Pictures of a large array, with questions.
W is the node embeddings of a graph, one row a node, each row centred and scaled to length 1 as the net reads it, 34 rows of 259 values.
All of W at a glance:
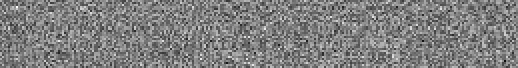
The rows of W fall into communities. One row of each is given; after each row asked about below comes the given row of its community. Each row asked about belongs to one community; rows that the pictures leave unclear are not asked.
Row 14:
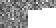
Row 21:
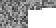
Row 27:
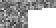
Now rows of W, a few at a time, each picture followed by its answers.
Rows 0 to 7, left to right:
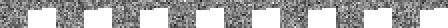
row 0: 27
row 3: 14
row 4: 14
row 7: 27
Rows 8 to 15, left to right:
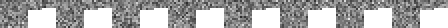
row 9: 21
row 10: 27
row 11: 21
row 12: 21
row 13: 14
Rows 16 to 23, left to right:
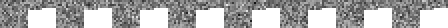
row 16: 21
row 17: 21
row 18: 27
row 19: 21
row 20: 27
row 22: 21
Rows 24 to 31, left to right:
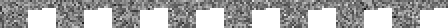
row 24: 14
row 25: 21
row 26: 27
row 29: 27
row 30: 21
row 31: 27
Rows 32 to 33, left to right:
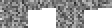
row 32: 21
